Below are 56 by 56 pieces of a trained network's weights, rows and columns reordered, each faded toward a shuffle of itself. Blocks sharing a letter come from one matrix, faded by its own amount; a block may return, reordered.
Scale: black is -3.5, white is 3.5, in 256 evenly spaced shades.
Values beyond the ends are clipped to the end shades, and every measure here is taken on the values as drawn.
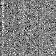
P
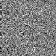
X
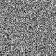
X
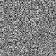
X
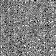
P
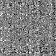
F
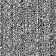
F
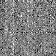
F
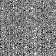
F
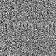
X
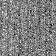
P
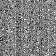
P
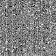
P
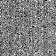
P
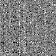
F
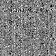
P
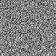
X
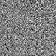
X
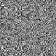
X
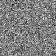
X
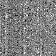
P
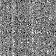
P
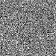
X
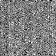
P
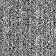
F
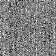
P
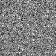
X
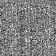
P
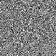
X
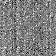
P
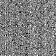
P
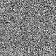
X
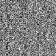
X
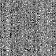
F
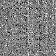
F
